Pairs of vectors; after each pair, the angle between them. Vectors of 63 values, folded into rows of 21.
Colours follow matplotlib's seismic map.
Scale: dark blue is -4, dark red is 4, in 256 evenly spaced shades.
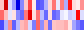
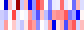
partly opposed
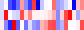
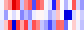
nearly opposite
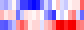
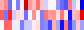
partly opposed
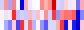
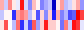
nearly opposite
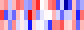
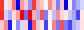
partly aligned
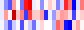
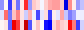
orthogonal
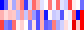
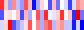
nearly opposite
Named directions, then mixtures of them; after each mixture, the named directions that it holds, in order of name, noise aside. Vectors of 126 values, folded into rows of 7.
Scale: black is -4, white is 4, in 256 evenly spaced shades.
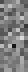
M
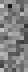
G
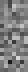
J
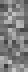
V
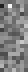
G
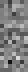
J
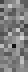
M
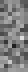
M, V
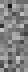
G, J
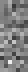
J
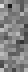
G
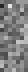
G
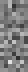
J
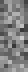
M, V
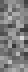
M, V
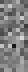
M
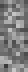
V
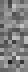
J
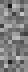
G, J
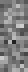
J, V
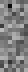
G, J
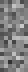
J, M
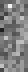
G, M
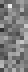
G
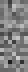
J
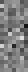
G, M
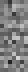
J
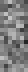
G, V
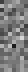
M
